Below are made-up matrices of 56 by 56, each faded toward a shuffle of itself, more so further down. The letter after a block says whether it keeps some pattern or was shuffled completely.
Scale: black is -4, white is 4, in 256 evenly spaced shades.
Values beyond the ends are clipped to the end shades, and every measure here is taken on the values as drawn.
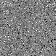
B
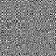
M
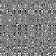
M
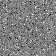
B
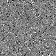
B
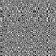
M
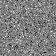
B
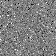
B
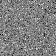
B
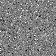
B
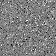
B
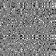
M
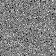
B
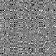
M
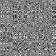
M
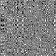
M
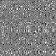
M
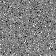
B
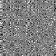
M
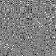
M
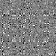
M
